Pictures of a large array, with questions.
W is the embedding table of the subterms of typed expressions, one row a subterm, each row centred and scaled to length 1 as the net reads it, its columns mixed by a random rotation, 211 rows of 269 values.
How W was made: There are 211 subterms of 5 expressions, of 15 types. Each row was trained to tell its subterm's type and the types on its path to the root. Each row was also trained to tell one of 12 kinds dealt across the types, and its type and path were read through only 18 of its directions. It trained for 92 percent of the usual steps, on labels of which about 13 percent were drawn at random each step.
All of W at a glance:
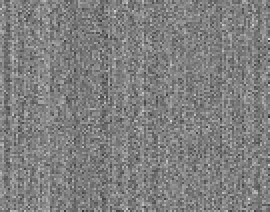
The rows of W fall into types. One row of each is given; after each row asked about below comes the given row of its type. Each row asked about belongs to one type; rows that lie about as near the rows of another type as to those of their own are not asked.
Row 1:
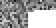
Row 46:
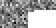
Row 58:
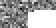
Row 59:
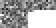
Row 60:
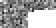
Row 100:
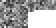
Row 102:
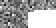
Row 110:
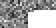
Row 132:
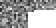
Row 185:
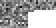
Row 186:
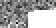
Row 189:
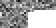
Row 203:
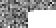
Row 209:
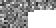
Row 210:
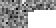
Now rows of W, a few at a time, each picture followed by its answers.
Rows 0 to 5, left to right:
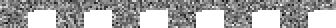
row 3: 110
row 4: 186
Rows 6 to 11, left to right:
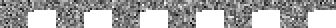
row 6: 58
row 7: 110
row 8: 59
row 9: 46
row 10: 58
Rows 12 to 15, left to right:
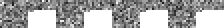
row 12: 46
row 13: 110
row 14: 60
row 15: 185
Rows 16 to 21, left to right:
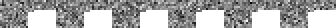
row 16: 189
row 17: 189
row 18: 132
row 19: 58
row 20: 203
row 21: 186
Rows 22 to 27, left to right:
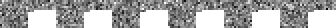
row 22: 1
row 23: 186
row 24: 102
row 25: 189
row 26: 185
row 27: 46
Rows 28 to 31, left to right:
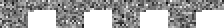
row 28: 46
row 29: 1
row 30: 210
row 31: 59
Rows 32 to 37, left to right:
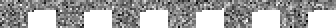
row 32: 110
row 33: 100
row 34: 102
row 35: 186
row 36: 110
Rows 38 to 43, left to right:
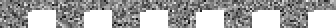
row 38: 209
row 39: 46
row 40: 110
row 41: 210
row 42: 203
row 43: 100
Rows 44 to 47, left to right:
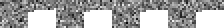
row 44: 185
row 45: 110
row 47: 110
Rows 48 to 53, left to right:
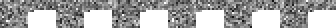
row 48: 189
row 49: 100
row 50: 100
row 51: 203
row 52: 1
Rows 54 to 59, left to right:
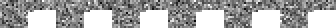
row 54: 60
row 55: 58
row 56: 186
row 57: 203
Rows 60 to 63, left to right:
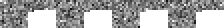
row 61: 110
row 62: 1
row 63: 110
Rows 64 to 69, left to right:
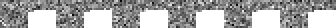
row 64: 46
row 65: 186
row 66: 203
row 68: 209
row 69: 58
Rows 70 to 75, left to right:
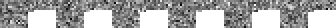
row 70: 132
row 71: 209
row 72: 185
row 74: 60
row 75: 46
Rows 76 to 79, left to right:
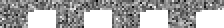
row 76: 185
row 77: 60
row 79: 209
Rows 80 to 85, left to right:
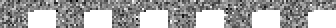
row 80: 210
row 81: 100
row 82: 210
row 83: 58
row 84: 59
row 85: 209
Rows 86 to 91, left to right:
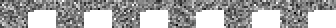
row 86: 132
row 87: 60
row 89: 209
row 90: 185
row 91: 186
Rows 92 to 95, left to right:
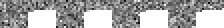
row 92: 110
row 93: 209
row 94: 186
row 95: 185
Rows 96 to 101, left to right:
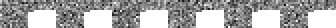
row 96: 59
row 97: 46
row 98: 210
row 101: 46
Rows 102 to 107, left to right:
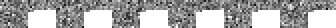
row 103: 132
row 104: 210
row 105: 186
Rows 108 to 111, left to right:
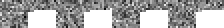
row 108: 59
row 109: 1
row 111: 189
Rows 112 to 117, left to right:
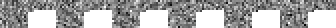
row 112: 1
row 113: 209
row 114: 185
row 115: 185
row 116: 132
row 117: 102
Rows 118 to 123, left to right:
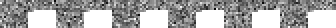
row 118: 59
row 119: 59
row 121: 46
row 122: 1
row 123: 203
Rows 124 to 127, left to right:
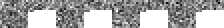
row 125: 185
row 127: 46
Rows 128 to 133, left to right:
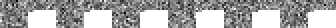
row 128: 209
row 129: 185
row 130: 203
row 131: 186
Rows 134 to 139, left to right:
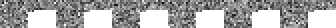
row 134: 110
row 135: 186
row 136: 203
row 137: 59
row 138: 60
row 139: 100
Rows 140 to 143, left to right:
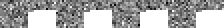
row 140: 46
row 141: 186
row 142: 60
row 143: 209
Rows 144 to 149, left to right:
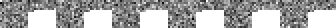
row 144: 60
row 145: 60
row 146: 203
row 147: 46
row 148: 209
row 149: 185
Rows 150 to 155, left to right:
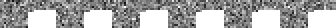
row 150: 100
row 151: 59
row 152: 46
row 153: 209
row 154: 185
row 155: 60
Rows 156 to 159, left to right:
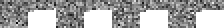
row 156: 186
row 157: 209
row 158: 102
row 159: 1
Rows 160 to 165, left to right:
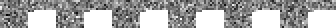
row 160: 102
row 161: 1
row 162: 1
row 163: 58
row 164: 209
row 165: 100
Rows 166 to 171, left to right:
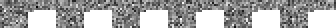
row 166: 100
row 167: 1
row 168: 58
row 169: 110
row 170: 46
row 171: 210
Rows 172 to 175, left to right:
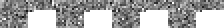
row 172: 59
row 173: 210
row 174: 210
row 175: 60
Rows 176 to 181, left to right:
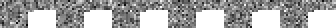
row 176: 60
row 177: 185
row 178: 132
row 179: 100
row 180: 46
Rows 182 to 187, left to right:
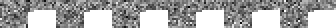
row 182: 58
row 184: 60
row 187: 209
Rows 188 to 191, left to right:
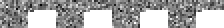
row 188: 210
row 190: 1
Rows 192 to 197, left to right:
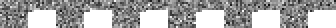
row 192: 59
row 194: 186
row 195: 203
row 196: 1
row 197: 59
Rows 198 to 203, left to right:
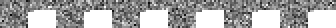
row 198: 132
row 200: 209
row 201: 185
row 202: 110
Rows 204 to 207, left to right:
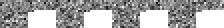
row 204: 110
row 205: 185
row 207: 186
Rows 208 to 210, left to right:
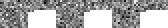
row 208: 110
